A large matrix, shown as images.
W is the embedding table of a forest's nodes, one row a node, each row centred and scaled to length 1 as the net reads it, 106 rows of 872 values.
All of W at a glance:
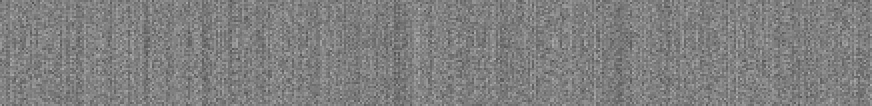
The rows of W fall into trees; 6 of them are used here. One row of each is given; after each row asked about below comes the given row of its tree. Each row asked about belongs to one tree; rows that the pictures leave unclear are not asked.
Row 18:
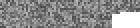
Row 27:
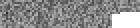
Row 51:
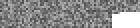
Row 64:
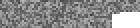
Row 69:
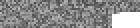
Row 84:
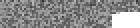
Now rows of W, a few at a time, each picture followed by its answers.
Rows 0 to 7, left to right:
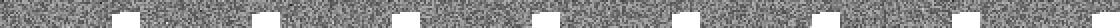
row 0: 18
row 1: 84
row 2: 27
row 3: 84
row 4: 64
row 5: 18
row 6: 51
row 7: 18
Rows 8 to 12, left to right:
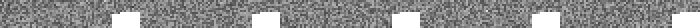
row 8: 27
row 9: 84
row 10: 51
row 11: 84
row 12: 51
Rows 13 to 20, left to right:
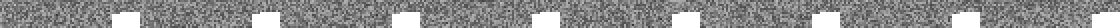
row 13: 27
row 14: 51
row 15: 69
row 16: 27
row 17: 84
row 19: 84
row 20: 27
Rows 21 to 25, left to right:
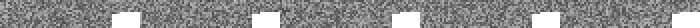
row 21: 84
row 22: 18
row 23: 64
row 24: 27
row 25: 64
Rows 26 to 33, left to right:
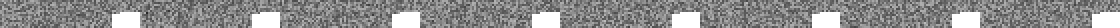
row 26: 51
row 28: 64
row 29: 18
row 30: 84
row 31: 51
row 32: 51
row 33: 51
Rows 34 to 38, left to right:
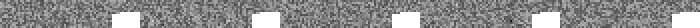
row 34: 84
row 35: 69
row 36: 51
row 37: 84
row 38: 64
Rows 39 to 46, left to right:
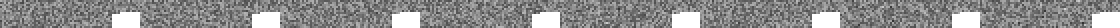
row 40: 51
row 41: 51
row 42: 69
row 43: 51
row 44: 51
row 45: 51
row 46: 64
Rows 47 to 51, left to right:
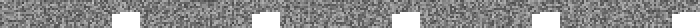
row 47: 51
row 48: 27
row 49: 27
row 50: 84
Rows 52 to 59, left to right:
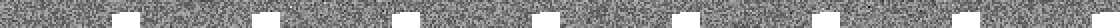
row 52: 84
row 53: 27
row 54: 69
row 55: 18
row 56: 18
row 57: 51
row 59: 27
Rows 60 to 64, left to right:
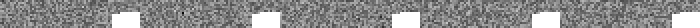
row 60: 84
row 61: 84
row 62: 18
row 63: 64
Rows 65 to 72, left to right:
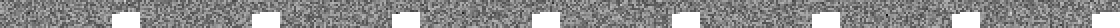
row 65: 84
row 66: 84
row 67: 18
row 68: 64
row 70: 84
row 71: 27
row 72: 27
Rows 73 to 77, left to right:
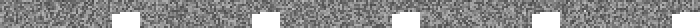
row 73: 27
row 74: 18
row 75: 84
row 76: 69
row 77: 18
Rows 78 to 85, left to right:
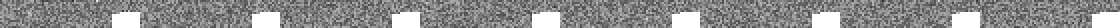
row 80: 27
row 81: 51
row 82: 27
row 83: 51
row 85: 18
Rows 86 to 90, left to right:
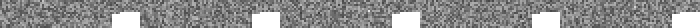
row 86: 64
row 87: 51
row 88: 64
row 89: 18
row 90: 51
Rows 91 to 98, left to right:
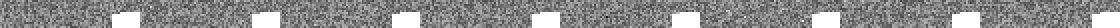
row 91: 27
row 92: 27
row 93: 18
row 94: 27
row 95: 84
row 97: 64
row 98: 27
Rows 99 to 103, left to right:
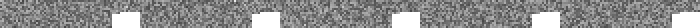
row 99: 51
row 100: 27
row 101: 69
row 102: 84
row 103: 64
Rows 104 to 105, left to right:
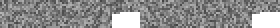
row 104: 64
